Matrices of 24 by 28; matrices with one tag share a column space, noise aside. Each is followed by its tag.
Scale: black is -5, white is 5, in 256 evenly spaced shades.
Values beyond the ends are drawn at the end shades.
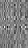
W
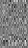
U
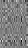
U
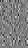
U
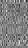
U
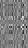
W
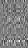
U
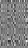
U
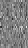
W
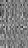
W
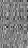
W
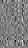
U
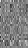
U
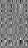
U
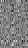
U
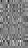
U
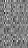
U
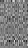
U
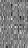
W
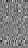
U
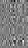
U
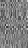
W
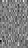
U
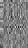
W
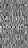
W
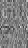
W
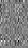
U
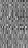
W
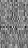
W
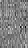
W
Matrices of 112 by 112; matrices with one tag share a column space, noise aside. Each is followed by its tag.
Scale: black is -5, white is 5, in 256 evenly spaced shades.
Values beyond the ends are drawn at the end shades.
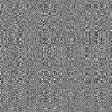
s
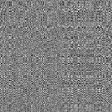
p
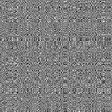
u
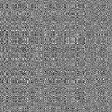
s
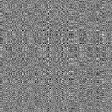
s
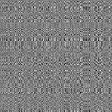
u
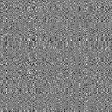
u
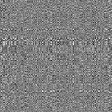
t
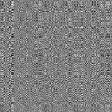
p
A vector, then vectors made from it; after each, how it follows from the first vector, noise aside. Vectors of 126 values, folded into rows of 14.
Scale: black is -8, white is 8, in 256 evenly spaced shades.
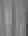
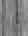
wrapped around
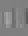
partly zeroed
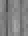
wrapped around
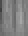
reversed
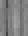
wrapped around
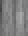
reversed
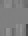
partly zeroed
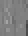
partly zeroed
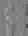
partly zeroed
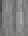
reversed
